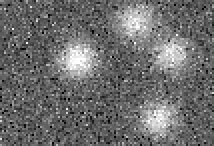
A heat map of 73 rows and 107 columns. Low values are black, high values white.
There are four bumps. The halves do not mirror each other. No single row or column stands out from its neighbours.
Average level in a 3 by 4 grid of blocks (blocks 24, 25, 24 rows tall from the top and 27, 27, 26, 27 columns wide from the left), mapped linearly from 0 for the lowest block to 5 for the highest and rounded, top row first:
0 1 5 1
0 5 1 3
0 0 3 2
